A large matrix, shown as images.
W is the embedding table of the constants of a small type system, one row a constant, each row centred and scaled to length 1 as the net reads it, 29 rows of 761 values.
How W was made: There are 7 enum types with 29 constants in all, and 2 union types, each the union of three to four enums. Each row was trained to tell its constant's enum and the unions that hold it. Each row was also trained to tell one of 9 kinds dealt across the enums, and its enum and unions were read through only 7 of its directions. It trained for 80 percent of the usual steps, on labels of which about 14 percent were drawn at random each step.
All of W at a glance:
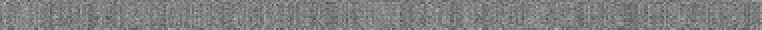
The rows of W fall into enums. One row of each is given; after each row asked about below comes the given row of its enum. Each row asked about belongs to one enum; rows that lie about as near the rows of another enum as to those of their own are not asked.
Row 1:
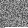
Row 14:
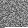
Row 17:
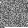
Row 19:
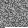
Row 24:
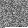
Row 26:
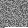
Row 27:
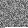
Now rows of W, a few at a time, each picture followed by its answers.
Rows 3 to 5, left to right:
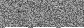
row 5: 14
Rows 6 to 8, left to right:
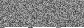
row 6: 14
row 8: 26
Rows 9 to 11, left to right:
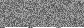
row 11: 24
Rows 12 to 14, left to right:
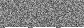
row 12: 14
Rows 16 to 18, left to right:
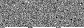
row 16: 24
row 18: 24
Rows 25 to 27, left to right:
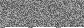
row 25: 26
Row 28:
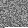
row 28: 14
